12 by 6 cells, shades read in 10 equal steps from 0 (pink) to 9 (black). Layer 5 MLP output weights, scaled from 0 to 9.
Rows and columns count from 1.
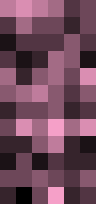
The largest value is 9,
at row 12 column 2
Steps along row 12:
up down down up down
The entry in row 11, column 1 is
5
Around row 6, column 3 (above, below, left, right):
4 5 3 4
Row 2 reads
6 3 5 5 7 5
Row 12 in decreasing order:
9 7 7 6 5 0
